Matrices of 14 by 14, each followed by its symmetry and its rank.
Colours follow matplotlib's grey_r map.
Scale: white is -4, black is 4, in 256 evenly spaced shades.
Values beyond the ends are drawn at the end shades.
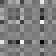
symmetric, rank one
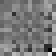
symmetric, rank three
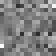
neither, rank three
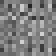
neither, rank three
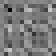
symmetric, rank three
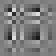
symmetric, rank one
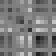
symmetric, rank two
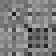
symmetric, rank three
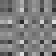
symmetric, rank one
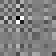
symmetric, rank two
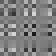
symmetric, rank one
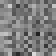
neither, rank three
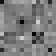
symmetric, rank three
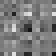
symmetric, rank two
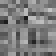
neither, rank three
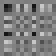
symmetric, rank one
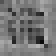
symmetric, rank three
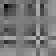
symmetric, rank two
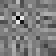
symmetric, rank three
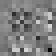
symmetric, rank two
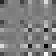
symmetric, rank two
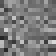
neither, rank three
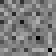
symmetric, rank three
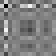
symmetric, rank one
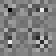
symmetric, rank two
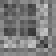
symmetric, rank two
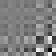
symmetric, rank one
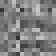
neither, rank three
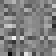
neither, rank three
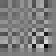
symmetric, rank one
